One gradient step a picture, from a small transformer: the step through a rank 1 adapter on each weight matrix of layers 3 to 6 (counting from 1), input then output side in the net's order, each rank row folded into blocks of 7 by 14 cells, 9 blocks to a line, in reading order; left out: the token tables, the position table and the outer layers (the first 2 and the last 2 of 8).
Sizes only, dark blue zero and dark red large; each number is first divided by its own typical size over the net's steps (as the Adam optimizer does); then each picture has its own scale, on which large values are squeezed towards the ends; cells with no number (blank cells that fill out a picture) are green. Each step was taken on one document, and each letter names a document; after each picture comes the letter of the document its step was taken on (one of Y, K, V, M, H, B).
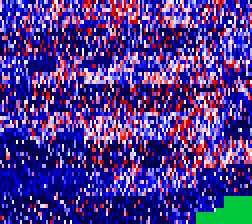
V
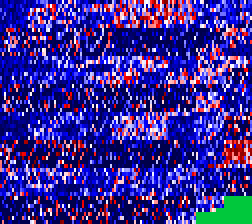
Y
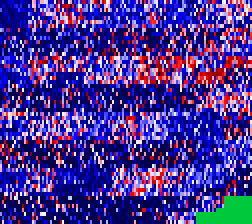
Y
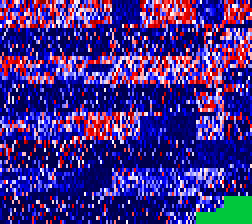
Y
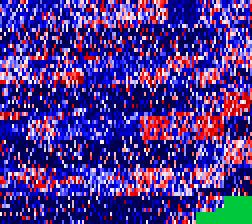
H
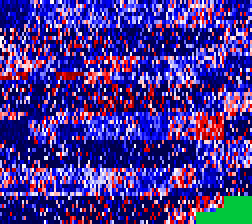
H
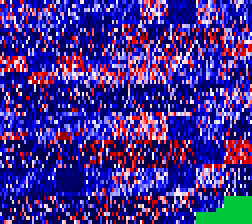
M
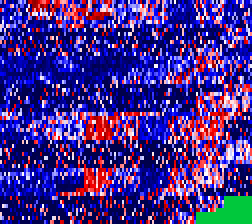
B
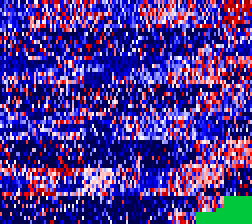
B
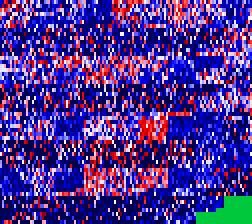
M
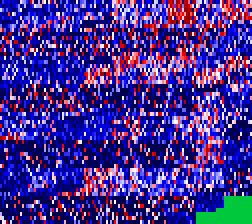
V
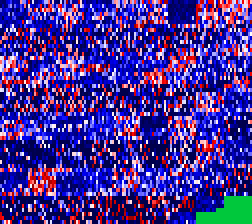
V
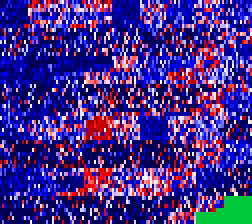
B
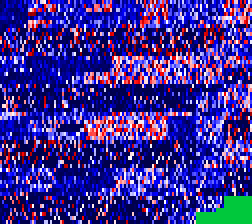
Y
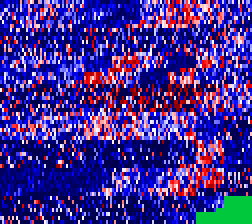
V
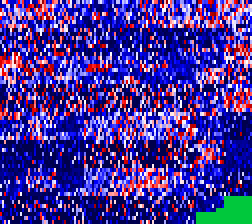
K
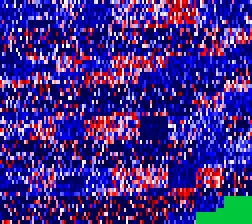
M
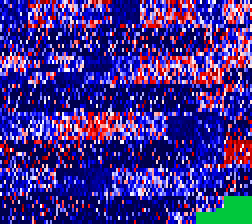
Y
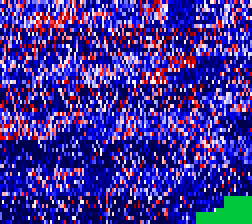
K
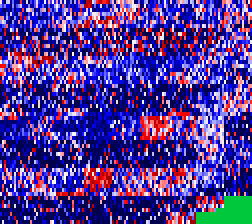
H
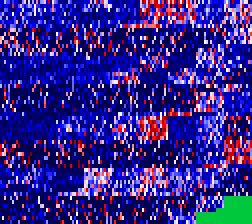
Y
